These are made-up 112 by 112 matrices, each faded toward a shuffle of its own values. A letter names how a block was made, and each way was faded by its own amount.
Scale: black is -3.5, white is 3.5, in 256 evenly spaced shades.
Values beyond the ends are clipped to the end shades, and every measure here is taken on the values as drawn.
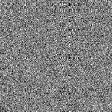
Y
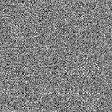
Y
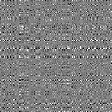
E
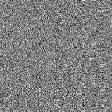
Y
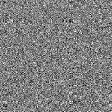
Y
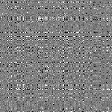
E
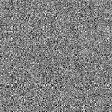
Y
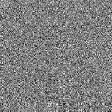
Y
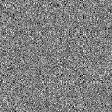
Y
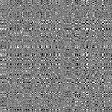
E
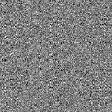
Y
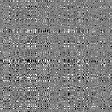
E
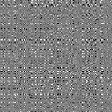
E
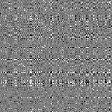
E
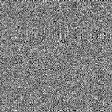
Y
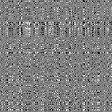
E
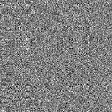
Y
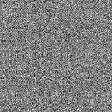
Y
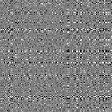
E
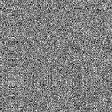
Y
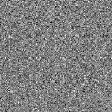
Y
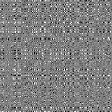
E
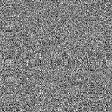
Y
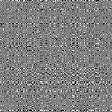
E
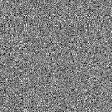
Y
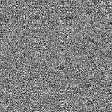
Y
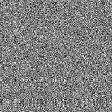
Y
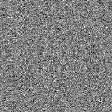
Y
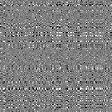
E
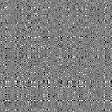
E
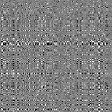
E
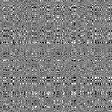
E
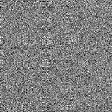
Y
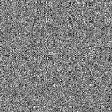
Y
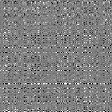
E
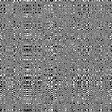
E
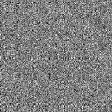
Y
